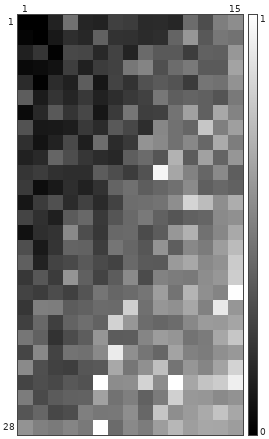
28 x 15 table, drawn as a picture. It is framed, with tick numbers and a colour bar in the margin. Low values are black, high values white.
There are no regular stripes. There is an overall slope up to the bottom right. Values change most from cell to cell in the bottom middle. The top left is the ninth with the lowest average.
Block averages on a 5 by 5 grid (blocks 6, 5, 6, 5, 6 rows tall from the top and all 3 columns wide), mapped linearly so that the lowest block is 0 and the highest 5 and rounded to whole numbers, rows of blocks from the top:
0 1 1 2 3
1 1 2 4 4
1 2 3 4 4
2 3 3 4 5
2 3 4 5 5
